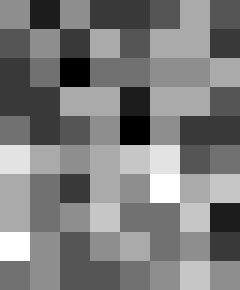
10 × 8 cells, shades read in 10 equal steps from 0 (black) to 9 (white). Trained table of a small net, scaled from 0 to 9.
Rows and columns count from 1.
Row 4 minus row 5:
-2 0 3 1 1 1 4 1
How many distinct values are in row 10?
4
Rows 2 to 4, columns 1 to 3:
3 5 2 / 2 4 0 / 2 2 6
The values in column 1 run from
2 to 9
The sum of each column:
49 38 34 50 36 55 53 35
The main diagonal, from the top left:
5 5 0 6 0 8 6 1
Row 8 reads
6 4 5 7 4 4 7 1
